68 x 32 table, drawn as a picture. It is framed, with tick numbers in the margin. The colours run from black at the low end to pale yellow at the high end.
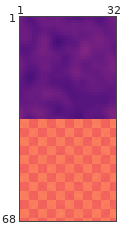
It is made of 2 by 1 panels. Panel 1,1: low, blotchy, faint in contrast. Panel 2,1: high, checkered, faint in contrast.
